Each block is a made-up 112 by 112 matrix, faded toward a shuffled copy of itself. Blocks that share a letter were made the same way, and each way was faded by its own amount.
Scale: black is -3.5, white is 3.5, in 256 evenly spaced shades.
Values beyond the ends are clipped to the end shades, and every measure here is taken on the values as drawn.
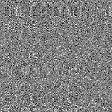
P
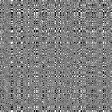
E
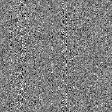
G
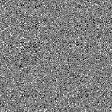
P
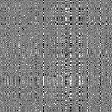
E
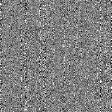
G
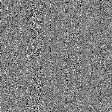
G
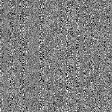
G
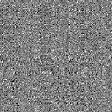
P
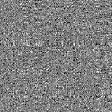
P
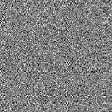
P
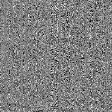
G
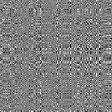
E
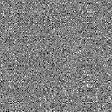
P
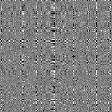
E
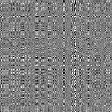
E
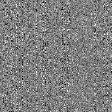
G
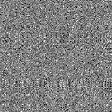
P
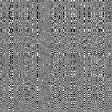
E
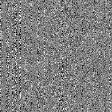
G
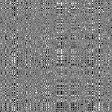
E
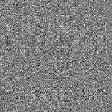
P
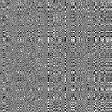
E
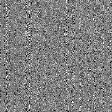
G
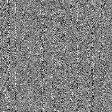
G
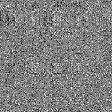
P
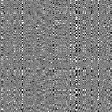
E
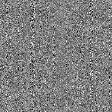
G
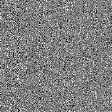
G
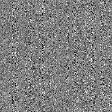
G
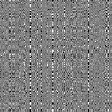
E
